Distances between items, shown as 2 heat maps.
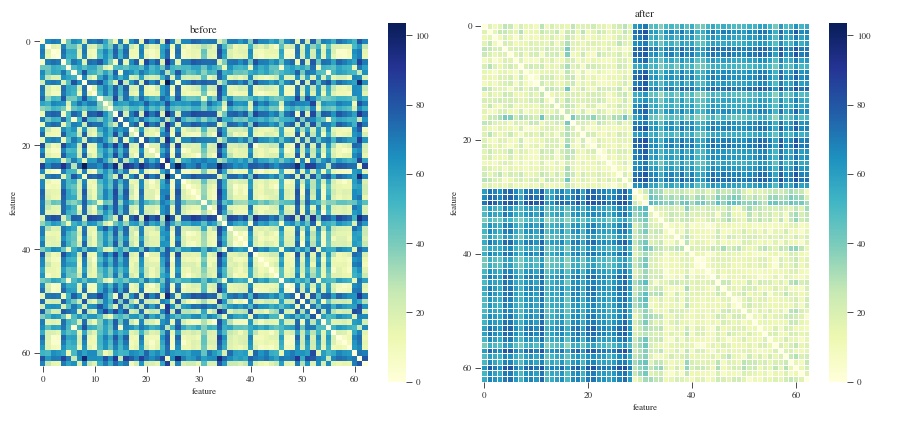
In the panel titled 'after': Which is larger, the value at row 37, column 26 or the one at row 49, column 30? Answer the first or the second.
the first
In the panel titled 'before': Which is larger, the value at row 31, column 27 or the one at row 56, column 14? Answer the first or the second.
the second
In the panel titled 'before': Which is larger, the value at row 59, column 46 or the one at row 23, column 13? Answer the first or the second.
the first
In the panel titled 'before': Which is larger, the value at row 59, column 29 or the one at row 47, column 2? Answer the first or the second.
the first
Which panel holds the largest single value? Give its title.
before
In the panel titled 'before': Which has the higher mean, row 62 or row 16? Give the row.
16
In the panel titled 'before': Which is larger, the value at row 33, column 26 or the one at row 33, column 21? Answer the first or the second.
the first
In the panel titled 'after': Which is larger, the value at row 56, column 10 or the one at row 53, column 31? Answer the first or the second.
the first
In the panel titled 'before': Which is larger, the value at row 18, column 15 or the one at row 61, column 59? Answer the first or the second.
the second
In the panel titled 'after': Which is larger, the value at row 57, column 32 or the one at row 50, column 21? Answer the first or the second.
the second
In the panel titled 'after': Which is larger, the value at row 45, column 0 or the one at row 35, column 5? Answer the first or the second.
the second
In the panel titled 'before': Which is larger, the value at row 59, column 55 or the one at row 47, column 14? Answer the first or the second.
the second
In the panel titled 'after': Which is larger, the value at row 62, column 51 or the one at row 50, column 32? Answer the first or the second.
the second
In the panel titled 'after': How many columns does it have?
63
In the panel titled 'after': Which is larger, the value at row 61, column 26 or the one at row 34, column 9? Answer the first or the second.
the first
